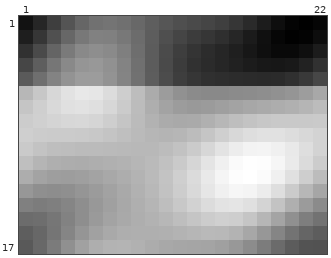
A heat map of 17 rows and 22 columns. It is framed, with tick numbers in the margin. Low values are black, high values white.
Lone odd cells: none. Seam: horizontal, 30% of the way down, the bottom part higher. Average level on the scale: 60%. Ninth with the lowest average: top right.
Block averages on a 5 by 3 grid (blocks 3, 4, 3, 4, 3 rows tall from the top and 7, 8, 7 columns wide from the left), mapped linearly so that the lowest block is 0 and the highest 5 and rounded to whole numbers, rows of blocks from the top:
220 | 432 | 545 | 355 | 343
